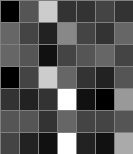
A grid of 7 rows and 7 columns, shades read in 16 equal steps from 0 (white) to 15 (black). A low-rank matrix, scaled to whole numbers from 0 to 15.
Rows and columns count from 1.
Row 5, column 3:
12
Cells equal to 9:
6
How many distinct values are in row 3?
4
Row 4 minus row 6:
5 1 -9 0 1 2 0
